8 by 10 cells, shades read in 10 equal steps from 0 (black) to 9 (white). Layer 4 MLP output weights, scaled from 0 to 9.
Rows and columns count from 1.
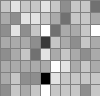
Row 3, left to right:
5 8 5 7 9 4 6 6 7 9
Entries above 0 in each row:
10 10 10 10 10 10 9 10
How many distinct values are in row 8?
4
